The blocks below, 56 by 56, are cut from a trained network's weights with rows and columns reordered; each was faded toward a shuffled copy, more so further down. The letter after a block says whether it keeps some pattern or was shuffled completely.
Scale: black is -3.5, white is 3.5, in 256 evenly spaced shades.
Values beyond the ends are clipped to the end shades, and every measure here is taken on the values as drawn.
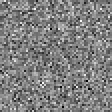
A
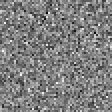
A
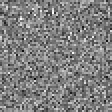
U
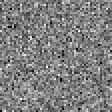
A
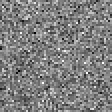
U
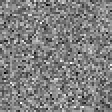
A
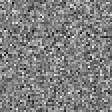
A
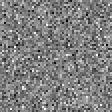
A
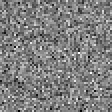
A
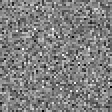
U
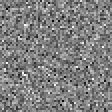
U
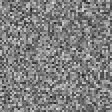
A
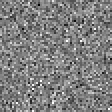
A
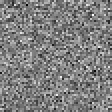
U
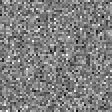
U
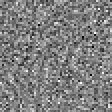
U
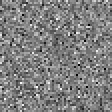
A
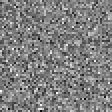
U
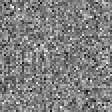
A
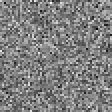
U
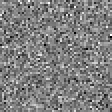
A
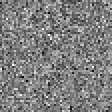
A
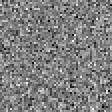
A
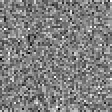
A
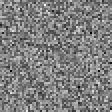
U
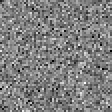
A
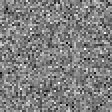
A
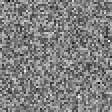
U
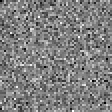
A
